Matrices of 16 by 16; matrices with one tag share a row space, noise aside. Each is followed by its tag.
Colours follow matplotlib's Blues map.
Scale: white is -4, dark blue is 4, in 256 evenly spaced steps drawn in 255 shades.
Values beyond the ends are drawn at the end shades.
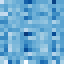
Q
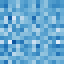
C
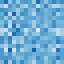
C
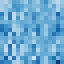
C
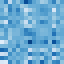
Q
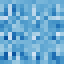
C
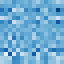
C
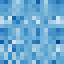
C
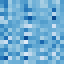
Q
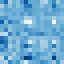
Q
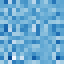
C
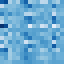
Q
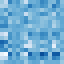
Q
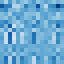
C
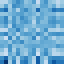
C
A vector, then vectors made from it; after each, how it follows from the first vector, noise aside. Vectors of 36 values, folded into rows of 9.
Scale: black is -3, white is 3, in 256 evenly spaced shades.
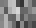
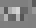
partly zeroed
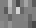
partly zeroed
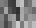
negated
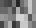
reversed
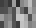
reversed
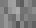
shrunk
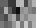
negated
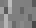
partly zeroed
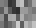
negated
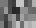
negated
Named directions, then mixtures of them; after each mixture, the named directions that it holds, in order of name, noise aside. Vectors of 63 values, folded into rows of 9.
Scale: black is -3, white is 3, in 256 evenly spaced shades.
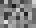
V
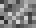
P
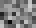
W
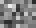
P, V, W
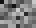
P, V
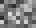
P, V, W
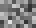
V, W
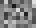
V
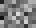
P, V, W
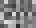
V, W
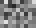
V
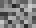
V, W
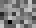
W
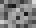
P, V
